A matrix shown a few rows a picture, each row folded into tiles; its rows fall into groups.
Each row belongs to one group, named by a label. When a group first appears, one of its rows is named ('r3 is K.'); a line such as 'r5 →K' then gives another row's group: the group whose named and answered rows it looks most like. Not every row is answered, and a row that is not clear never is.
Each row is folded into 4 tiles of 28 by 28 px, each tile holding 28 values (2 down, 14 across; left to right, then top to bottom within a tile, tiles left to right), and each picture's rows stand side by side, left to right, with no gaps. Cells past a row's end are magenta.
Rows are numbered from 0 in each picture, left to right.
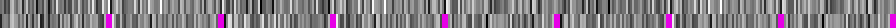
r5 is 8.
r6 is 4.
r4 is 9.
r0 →8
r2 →8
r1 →4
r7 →9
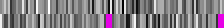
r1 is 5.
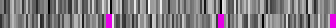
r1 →4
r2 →9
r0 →8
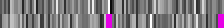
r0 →8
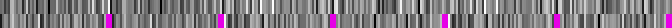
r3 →9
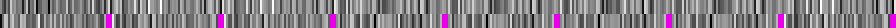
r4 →9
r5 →9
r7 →4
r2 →4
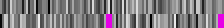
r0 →8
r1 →9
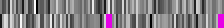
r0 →8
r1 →9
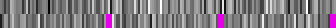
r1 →4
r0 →8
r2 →5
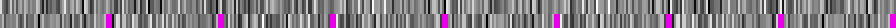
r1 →8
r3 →4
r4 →9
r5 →4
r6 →8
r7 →9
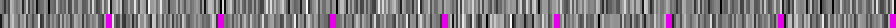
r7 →8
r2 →5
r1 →4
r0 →8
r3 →5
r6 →8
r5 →9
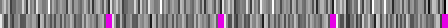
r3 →4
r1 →4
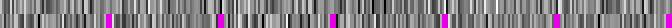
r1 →4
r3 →8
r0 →9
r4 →4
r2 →9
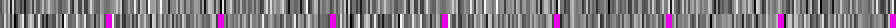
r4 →4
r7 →8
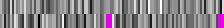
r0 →9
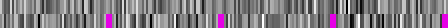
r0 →9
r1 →9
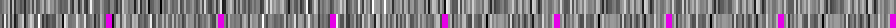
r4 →9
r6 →9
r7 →9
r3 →4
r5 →9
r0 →5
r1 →8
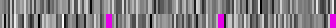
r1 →9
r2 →8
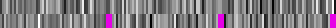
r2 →8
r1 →9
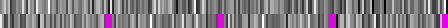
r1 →5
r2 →5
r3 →8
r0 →4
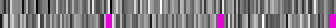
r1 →4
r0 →8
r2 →5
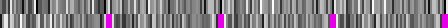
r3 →4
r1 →4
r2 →4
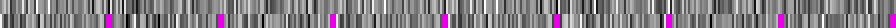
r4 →4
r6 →9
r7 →5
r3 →4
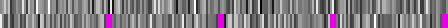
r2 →8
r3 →5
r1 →5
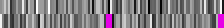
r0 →4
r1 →8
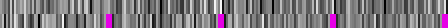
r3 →8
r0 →9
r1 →8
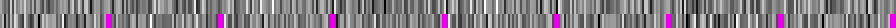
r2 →4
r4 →4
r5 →9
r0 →9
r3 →8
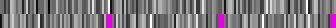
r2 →5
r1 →5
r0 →8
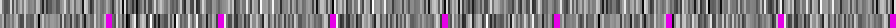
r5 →9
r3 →4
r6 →8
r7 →4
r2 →4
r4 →5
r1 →5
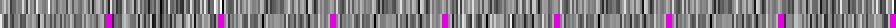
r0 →4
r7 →8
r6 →9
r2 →9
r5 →9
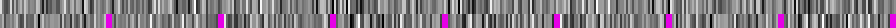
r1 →5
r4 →5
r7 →5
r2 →4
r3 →5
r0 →9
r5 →4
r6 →9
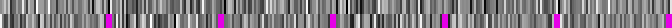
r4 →8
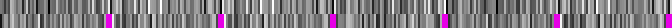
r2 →4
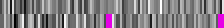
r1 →4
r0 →5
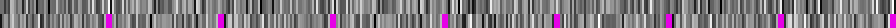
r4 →5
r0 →8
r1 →9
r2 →8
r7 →8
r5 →5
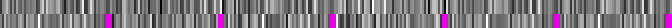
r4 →5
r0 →5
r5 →5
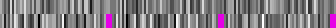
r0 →9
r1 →5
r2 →5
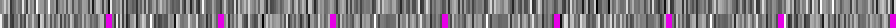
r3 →5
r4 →5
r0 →4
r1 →5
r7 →4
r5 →8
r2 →9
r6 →5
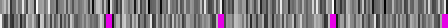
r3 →8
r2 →8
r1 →8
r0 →4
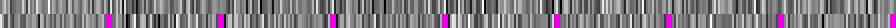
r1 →5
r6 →5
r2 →8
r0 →4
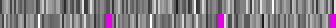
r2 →4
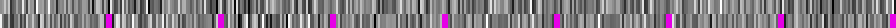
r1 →8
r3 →9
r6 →4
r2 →5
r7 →8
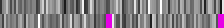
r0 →5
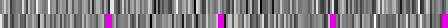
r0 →4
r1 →9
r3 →5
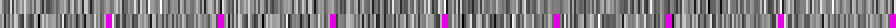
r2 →9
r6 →8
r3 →8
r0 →9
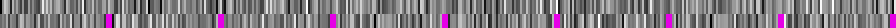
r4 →8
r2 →5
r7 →4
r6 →9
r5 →5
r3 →9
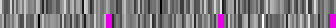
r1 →8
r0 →9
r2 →5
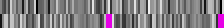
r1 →4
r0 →8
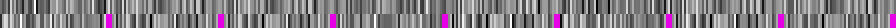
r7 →9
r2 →9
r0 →8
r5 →8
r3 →5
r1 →9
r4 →9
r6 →9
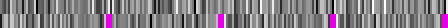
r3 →4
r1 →9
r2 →4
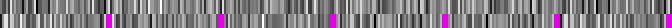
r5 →8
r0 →8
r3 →9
